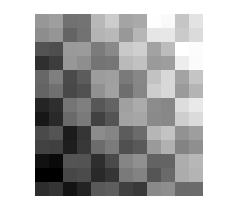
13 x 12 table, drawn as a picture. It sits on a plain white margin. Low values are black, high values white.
Lone odd cells: none. Slope: up to the top right. Ninth with the highest average: top right. Grain: checkered.
